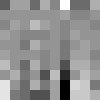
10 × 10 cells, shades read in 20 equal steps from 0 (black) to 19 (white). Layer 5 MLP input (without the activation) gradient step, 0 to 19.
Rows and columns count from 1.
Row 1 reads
7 12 12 8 13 10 19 8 8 13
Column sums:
122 112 97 110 98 114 78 119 121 111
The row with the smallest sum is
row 10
